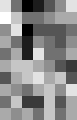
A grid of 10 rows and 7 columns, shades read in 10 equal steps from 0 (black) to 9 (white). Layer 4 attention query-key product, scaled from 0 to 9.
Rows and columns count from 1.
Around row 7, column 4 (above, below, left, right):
6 6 7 6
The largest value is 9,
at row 2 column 1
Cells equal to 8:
6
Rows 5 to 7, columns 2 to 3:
6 1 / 7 7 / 6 7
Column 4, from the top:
1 4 3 5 8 6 8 6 2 4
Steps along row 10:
down up down up down up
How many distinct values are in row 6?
5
